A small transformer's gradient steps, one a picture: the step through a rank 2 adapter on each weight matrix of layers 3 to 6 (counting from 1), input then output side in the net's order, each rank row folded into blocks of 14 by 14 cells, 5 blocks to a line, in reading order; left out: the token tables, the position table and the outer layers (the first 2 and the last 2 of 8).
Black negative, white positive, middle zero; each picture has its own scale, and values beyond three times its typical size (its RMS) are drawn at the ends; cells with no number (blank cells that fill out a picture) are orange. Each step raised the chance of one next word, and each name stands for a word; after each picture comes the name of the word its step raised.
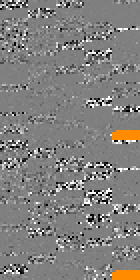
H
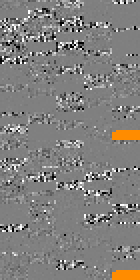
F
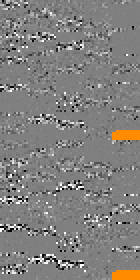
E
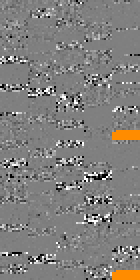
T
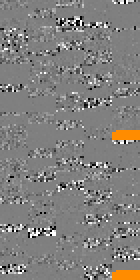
T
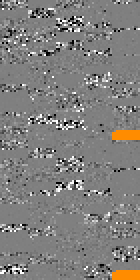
T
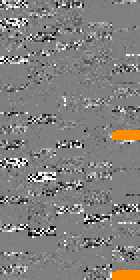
H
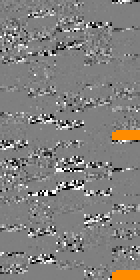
E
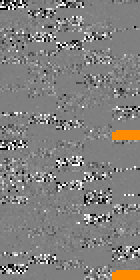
H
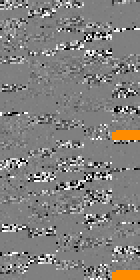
H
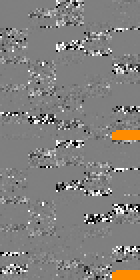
H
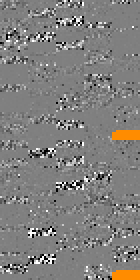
T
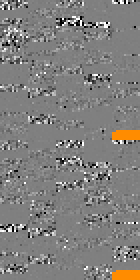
T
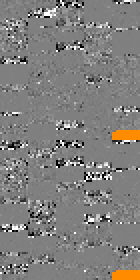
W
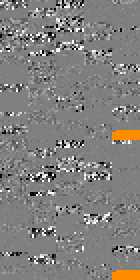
F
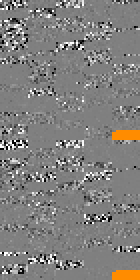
F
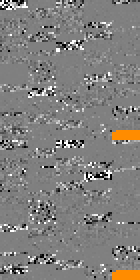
W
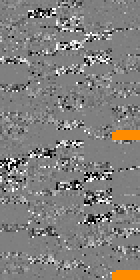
F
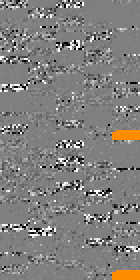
F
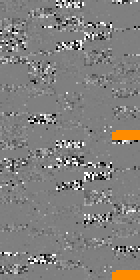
F
